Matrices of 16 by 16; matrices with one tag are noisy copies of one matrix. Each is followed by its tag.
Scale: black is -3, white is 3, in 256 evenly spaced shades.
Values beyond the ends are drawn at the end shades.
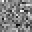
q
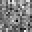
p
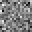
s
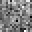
p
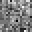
p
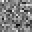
q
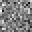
s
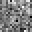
p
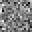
s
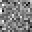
s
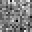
p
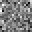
s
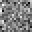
s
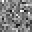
q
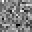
q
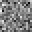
s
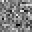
q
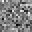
q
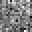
p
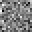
s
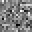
q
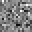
q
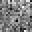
p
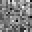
p
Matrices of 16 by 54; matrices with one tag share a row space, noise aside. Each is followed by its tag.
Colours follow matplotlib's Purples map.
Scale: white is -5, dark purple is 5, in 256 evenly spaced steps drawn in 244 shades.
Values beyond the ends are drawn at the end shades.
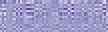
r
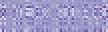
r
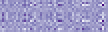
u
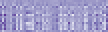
r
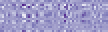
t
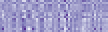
t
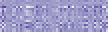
r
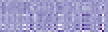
u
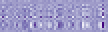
u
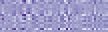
t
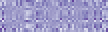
r
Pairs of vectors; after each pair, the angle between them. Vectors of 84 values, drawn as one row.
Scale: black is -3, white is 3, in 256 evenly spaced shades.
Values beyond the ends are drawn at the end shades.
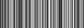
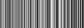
orthogonal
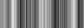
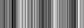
nearly opposite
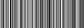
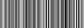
partly opposed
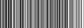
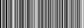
partly aligned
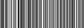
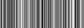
partly opposed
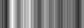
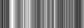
nearly parallel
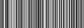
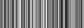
orthogonal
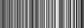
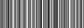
orthogonal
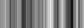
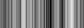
nearly opposite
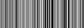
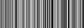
nearly parallel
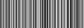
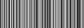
partly aligned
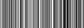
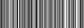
partly opposed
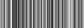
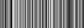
nearly opposite
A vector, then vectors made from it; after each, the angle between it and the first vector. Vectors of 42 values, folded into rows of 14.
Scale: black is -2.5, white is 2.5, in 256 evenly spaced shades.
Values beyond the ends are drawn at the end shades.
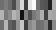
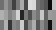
nearly parallel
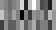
nearly parallel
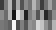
orthogonal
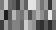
partly aligned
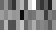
nearly parallel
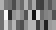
orthogonal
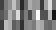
orthogonal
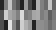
partly opposed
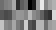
partly opposed
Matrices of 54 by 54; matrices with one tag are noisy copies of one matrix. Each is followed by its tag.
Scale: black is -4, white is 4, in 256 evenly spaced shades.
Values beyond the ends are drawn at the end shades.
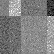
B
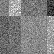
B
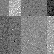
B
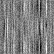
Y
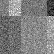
B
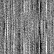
Y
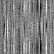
Y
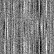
Y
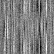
Y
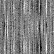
Y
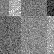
B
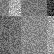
B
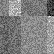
B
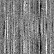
Y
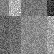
B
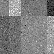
B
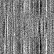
Y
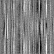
Y
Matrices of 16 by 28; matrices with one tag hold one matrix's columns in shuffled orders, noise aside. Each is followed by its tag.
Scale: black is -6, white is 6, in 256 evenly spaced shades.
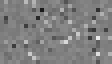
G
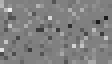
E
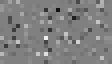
G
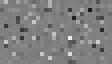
G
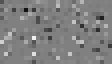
G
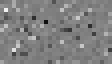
E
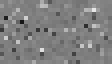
E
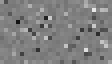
E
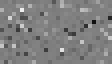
E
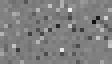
E
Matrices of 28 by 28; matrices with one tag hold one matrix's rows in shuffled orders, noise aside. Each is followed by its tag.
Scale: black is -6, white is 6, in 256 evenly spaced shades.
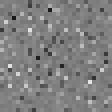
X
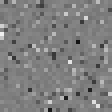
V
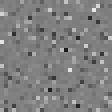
V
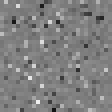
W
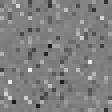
X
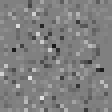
W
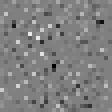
W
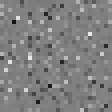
X
